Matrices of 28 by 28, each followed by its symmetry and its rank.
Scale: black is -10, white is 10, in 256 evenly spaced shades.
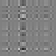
neither, rank one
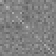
symmetric, rank five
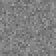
antisymmetric, full rank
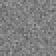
antisymmetric, full rank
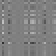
neither, rank one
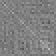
symmetric, rank five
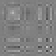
symmetric, rank two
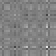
symmetric, rank two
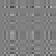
neither, rank one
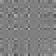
symmetric, rank two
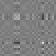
symmetric, rank two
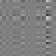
neither, rank one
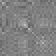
symmetric, rank five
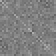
symmetric, rank five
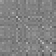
symmetric, rank five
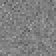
antisymmetric, full rank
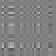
neither, rank one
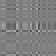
neither, rank one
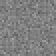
antisymmetric, full rank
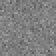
antisymmetric, full rank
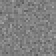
antisymmetric, full rank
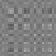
symmetric, rank two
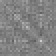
symmetric, rank five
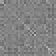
symmetric, rank five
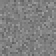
antisymmetric, full rank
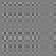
neither, rank one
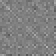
symmetric, rank five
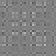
symmetric, rank two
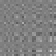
symmetric, rank two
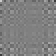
symmetric, rank two
